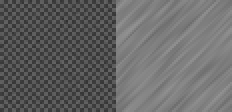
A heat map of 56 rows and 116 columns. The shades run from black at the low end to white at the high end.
The table splits into one row of 2 panels. Panel 1,1: low, checkered. Panel 1,2: middling, slanting up to the right, faint in contrast.
